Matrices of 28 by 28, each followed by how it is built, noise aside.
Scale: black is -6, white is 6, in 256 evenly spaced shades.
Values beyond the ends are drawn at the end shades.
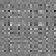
low rank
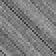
Toeplitz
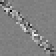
banded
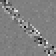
banded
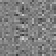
low rank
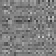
low rank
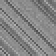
Toeplitz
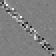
banded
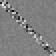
banded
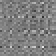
low rank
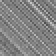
Toeplitz
